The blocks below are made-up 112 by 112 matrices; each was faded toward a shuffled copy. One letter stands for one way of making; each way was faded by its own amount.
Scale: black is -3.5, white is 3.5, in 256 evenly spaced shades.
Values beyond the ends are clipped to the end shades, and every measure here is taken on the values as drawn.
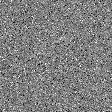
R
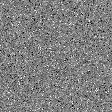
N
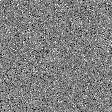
R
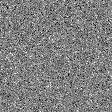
R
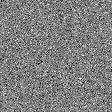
N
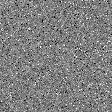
N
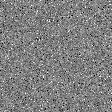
N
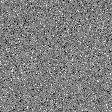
N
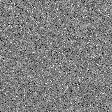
R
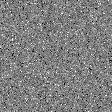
N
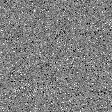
N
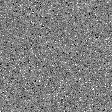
N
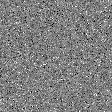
N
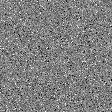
R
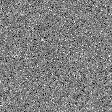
R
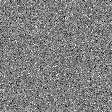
R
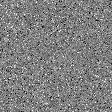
N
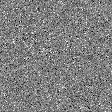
R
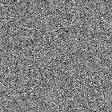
R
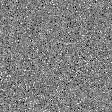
N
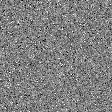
R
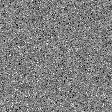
R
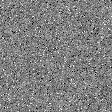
N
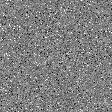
N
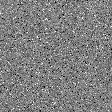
N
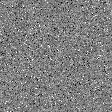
N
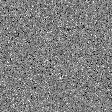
R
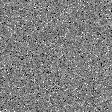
N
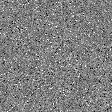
N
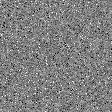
N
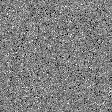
R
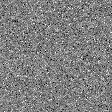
R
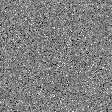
N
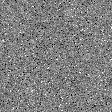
N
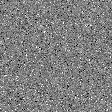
N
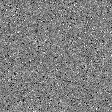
N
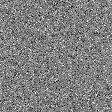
R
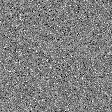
R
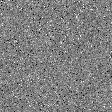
N
